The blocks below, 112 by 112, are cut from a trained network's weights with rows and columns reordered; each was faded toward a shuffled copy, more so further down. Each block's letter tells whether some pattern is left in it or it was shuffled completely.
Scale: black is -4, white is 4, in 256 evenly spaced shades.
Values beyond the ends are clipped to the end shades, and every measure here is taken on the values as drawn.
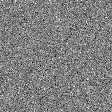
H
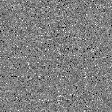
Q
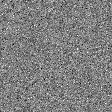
H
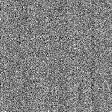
Q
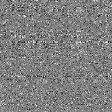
Q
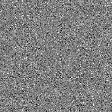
Q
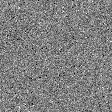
H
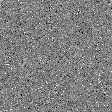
H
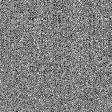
Q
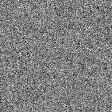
Q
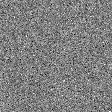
H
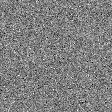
H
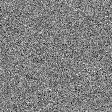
H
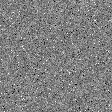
H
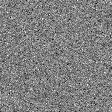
H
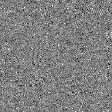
Q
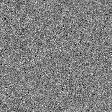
Q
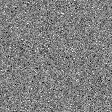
H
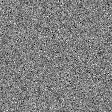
H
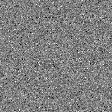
Q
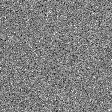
H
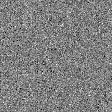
Q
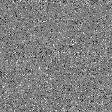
Q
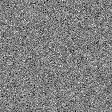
H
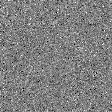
Q
